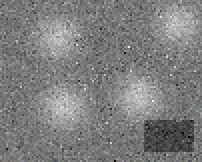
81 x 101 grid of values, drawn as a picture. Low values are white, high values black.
Average level on the scale: 50%. Ninth with the highest average: bottom right. Dips: four. Odd patch: higher, in the bottom right.
